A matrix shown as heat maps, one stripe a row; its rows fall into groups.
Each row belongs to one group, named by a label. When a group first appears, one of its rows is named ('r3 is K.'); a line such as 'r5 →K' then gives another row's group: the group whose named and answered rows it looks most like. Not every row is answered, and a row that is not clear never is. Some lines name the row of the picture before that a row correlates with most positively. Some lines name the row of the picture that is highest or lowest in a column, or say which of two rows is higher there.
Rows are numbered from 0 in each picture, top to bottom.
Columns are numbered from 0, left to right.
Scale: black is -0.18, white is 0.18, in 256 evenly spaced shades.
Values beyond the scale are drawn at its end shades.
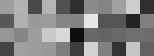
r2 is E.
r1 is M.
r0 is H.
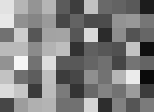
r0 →H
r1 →H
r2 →M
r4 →H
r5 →H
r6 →H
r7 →M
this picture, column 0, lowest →7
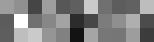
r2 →E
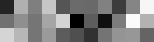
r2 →H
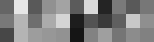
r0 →M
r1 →E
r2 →E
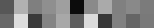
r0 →E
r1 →M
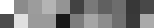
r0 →H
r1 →M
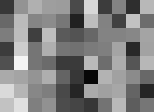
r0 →M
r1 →E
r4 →M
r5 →H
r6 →H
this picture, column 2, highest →0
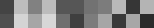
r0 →M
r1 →E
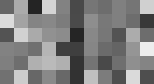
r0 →M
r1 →H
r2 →E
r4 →E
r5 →E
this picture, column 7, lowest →4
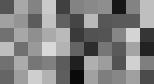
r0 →M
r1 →M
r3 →H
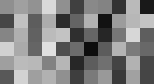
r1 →M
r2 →E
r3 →H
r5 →E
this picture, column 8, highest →3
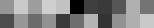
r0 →E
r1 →M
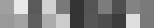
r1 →E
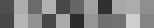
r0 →M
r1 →E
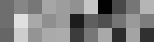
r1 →E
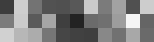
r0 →M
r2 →H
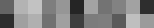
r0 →E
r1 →E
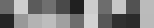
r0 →M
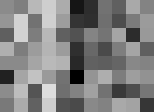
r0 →E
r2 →M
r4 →E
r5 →E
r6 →M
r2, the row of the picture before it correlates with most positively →0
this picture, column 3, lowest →5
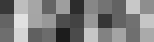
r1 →M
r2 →M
